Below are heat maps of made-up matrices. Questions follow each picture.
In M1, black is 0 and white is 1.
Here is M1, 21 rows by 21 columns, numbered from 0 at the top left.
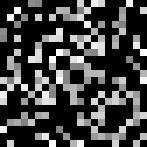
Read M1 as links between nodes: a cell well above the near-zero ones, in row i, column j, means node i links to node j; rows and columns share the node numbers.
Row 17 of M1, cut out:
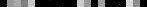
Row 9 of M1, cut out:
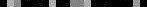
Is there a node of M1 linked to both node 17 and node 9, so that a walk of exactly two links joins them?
yes
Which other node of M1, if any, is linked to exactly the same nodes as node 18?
node 4
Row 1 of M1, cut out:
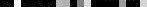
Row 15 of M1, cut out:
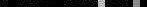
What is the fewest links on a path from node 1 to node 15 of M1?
3
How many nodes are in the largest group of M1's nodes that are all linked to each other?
5
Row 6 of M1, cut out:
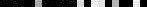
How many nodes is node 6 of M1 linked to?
6
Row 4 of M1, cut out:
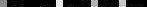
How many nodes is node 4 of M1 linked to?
4
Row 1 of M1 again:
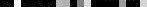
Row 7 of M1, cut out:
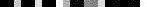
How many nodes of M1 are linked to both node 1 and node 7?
5
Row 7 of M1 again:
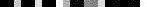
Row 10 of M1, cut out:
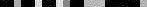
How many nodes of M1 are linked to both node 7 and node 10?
8
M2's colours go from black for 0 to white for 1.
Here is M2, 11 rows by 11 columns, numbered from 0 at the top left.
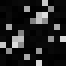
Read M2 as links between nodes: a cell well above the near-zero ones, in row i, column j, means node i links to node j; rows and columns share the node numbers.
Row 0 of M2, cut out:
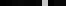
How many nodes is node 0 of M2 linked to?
1
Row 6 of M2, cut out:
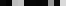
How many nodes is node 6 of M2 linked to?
4
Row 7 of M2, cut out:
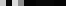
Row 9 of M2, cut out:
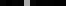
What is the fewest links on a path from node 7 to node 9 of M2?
6
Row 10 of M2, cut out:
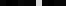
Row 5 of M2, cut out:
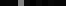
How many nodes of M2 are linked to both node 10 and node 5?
0
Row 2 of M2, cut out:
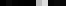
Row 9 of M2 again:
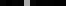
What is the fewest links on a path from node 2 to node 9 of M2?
5
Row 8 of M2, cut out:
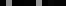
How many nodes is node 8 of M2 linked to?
2
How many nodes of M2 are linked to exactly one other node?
4
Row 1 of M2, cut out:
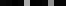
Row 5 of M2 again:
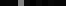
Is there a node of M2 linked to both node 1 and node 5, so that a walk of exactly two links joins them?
no
